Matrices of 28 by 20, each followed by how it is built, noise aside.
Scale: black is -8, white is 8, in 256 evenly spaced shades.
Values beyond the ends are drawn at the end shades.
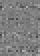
uneven rows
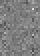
uneven columns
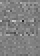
uneven rows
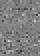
uneven rows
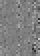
uneven columns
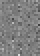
uneven columns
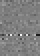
uneven rows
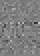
uneven rows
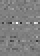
uneven rows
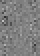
uneven columns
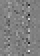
uneven columns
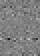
uneven rows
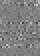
uneven rows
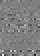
uneven rows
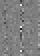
uneven columns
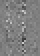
uneven columns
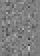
uneven columns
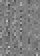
uneven columns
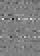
uneven rows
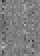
uneven columns
